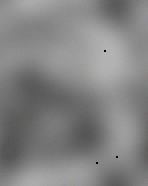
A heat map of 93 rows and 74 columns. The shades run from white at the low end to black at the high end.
Three lone cells stand out, each far higher than its neighbours. The values follow a bell shape. The halves do not mirror each other. The texture varies smoothly and slowly. No row or column stands out.
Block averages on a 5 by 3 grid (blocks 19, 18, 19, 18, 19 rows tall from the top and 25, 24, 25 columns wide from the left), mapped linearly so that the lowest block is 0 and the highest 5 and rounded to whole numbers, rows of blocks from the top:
113 / 200 / 532 / 552 / 323
